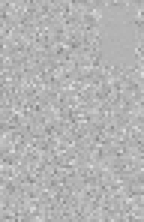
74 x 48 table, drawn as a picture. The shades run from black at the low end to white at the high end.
Mirror symmetry: none. Grain: fine. Odd rows or columns: none. Stripes: none. Calmest part: top right. Odd patch: calmer, in the top right. Average level on the scale: 70%.
